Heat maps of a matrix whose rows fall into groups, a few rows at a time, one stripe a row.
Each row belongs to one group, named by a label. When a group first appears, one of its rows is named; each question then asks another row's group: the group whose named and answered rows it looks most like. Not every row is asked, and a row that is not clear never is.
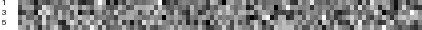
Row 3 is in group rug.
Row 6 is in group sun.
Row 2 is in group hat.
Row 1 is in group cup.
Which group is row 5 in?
hat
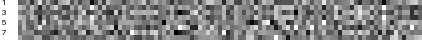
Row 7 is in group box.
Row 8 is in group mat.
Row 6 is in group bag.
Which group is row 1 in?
rug
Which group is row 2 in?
sun
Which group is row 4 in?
sun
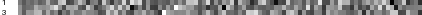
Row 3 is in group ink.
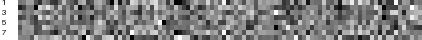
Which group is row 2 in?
rug
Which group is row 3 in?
mat
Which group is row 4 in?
rug
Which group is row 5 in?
cup
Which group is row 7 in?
box
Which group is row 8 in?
bag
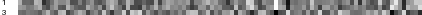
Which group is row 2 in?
mat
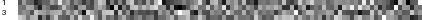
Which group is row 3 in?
bag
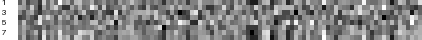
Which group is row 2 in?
sun
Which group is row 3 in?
box
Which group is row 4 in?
rug
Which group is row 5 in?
bag
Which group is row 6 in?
cup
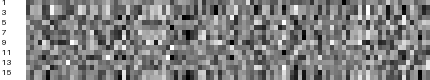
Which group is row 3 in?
hat
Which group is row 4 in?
box
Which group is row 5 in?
mat
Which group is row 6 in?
cup
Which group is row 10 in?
ink
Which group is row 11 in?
hat
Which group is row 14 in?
mat
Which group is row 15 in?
box
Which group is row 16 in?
box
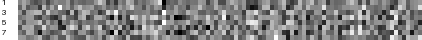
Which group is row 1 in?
cup
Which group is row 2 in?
cup
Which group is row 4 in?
box
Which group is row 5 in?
ink
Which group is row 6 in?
hat
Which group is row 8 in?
mat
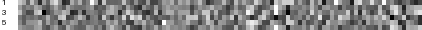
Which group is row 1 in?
sun
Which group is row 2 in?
mat
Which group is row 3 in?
mat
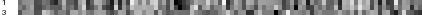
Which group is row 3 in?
hat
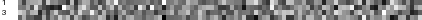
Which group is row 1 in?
ink
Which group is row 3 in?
sun
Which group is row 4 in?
cup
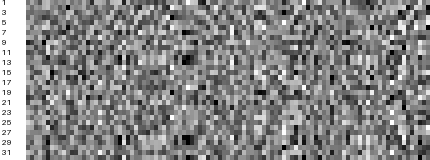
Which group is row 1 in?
bag
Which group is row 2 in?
ink
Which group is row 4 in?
cup
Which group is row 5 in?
mat
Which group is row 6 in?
ink
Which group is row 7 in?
box
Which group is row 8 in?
sun
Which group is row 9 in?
rug
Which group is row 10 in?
bag
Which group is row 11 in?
rug
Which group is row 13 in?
box
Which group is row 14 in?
ink
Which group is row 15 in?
mat
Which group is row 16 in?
ink
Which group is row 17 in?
sun
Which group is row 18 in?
bag
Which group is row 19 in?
cup
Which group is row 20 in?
rug
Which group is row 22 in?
bag
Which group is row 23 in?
sun
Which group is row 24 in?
ink
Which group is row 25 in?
sun
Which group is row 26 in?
mat
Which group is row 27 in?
mat
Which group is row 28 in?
box
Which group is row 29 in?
box
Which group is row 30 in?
hat
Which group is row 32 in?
box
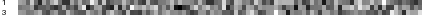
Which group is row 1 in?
sun
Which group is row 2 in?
box
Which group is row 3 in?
mat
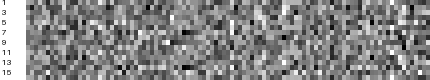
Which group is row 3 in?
mat
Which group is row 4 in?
ink
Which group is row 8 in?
hat
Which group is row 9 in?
cup
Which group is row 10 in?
bag
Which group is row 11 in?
sun
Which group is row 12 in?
ink
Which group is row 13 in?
mat
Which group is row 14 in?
box
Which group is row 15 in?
bag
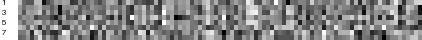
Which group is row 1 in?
mat
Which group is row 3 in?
ink
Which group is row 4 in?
box
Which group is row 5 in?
ink
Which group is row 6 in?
sun
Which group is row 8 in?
rug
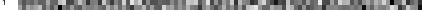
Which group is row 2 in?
ink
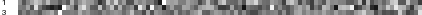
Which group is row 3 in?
cup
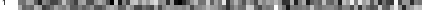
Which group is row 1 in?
box
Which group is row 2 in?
mat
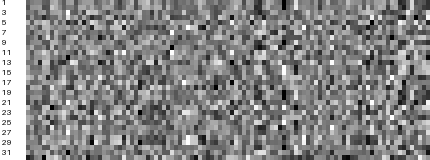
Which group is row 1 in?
hat
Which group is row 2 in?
hat
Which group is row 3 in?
cup
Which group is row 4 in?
cup
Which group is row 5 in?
ink
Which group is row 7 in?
ink
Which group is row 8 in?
rug
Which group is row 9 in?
hat
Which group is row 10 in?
cup
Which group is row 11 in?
ink
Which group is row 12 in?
ink
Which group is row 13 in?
rug
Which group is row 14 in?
mat
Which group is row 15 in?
mat
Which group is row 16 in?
sun
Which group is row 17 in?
bag
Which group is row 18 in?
hat
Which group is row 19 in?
hat
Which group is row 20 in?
hat
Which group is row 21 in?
cup
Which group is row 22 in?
mat
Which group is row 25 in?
mat
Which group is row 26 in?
cup
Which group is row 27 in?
cup
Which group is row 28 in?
bag
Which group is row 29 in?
bag
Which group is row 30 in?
hat
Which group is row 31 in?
ink
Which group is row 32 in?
rug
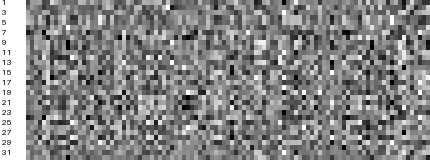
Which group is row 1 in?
hat
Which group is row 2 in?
cup
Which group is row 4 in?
sun
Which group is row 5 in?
sun
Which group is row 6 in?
cup
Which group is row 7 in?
rug
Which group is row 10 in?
ink
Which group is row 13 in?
ink
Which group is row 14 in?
bag
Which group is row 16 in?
mat
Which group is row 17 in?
rug
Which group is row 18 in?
mat
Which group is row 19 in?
bag
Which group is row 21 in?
rug
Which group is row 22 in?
box
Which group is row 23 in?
hat
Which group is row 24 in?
rug
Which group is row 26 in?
bag
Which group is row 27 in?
bag
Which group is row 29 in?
sun
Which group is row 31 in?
mat
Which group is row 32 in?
ink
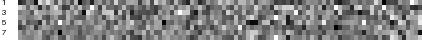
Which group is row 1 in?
rug
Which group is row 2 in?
sun
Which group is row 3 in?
bag
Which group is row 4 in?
mat
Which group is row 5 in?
cup
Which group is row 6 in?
rug
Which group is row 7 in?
ink
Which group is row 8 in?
mat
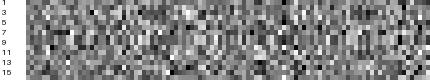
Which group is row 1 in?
hat
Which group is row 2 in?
bag
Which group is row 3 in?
bag
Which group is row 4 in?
bag
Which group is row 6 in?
box
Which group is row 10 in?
mat
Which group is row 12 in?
ink
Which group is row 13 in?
cup
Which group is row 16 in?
mat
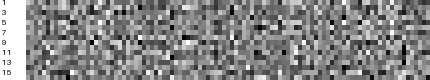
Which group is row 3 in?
cup
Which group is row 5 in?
sun
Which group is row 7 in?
sun
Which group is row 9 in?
bag
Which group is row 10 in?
bag
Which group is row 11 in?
hat
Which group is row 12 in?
cup
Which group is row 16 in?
ink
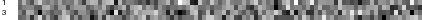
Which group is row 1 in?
bag
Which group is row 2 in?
hat
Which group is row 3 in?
box
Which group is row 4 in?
rug
